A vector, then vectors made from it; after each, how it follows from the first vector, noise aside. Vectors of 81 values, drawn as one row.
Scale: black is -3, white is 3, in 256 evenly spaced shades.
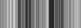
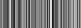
sign-scrambled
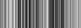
copied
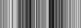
copied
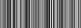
sign-scrambled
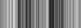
copied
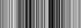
copied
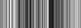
copied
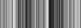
copied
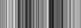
copied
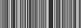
sign-scrambled
